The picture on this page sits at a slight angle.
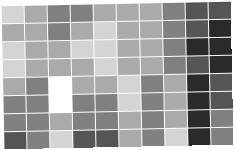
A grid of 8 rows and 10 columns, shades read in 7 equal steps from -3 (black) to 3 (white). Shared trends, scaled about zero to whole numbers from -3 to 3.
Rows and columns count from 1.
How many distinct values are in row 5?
6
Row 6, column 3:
3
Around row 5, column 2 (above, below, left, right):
1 0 1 3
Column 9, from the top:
-1 -1 -2 -1 -2 -2 -2 -2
